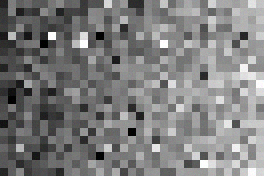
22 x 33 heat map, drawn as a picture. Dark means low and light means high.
The grain is fine, like static. No single row or column stands out from its neighbours. There are no regular stripes. The values follow a bell shape. The field climbs toward the right. On average the colour sits 50% of the way up the scale.
